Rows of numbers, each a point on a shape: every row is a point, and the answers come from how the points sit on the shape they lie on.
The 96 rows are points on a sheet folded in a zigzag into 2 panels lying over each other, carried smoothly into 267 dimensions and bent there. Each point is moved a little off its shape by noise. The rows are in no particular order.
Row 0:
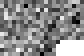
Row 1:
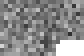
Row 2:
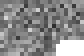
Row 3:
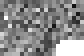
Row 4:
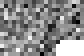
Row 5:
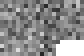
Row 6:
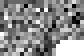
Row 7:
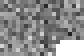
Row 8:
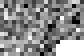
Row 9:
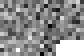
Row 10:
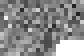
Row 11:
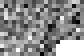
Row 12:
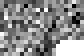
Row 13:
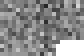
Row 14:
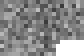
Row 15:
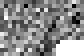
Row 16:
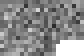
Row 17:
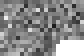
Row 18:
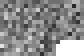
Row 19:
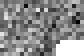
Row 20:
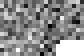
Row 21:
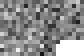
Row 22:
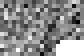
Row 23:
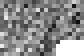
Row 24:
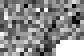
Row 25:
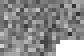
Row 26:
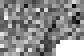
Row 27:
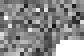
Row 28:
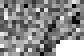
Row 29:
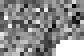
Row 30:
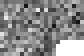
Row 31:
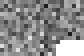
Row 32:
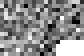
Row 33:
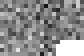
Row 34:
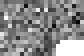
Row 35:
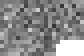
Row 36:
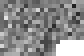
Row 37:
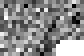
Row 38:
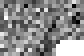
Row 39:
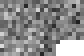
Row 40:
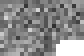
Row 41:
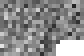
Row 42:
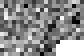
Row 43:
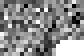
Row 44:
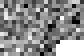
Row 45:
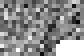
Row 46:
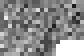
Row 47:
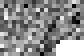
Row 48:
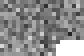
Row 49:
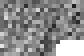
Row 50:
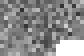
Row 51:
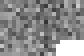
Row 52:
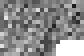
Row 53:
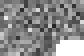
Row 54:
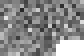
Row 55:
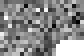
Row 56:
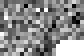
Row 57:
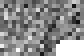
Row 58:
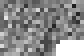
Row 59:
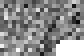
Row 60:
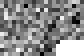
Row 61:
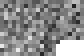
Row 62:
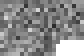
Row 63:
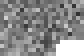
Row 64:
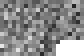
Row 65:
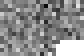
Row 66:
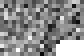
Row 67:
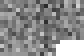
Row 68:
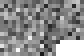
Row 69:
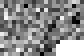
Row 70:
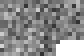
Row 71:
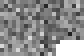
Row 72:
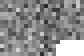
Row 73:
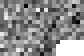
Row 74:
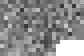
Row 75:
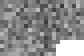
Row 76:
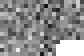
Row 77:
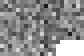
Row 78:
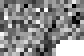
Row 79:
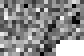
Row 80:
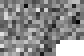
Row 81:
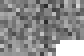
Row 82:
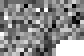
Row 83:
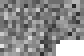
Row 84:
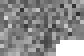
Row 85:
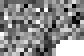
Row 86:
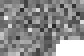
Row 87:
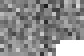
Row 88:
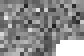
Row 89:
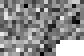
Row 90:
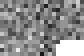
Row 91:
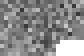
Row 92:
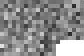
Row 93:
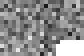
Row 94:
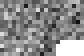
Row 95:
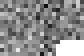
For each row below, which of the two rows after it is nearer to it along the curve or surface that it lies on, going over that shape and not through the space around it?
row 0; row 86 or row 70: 70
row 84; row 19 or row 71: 71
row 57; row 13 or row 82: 82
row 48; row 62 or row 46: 46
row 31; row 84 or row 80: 84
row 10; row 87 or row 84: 84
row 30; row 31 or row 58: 58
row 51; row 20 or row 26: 20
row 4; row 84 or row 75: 84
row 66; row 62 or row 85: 85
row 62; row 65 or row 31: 65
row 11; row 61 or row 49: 61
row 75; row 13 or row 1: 13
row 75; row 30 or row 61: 30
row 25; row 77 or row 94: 77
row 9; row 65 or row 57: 65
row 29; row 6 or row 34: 6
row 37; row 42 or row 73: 42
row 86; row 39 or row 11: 39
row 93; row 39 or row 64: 64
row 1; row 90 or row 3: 3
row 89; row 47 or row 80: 80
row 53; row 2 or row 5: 2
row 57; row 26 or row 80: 26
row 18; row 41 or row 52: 41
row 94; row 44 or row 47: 44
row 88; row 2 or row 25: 2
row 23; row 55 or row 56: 56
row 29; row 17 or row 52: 52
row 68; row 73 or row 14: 73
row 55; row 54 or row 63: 54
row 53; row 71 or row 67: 67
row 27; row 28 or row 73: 73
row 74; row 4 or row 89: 4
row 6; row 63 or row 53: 53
